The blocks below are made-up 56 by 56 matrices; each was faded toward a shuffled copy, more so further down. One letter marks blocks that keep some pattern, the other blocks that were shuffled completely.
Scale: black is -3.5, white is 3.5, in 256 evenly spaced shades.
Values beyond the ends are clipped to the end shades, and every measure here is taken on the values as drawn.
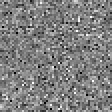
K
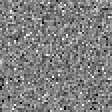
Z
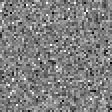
Z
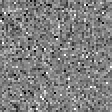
K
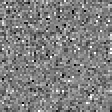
K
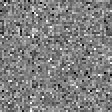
K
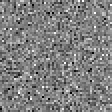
K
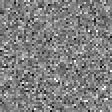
K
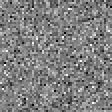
K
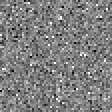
Z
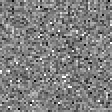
K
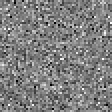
Z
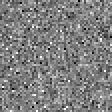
K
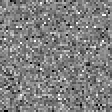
Z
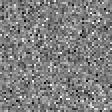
K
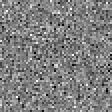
K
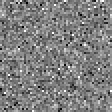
Z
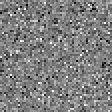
K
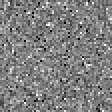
K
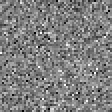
K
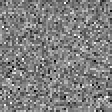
Z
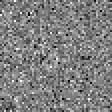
Z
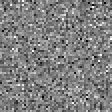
K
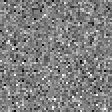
K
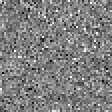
K
